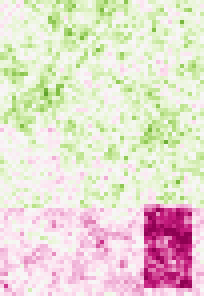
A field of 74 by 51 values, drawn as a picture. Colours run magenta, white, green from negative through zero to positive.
Seam: horizontal, 70% of the way down, the top part higher. Histogram: skewed, a long tail of low values. Stripes: none. Ninth with the lowest average: bottom right. Odd patch: lower, in the bottom right. Grain: blotchy.
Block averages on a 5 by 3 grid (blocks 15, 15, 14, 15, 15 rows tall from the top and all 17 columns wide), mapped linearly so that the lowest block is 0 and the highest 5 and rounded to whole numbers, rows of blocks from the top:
454 | 544 | 445 | 332 | 220
